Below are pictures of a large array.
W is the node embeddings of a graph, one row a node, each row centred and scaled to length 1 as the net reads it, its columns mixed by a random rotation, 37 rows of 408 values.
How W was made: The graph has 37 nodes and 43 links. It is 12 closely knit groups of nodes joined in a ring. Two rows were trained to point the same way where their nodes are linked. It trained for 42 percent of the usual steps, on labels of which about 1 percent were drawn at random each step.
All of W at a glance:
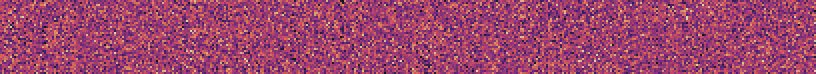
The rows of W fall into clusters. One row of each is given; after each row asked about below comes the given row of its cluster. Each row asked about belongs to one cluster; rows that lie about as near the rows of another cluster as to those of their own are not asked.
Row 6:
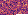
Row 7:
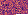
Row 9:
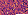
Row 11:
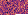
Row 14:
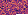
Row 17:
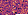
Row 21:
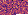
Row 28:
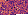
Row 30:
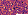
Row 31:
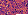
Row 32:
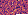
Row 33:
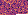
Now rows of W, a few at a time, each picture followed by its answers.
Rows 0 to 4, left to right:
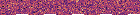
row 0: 14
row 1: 17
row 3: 7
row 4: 9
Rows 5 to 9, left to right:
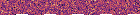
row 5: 28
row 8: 9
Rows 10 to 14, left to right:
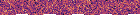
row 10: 33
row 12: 14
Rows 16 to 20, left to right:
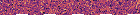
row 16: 21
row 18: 9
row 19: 31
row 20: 11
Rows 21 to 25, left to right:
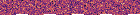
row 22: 31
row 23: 30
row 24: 6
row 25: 33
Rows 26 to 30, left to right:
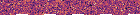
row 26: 21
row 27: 11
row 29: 7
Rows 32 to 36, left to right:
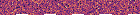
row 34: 6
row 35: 17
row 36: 32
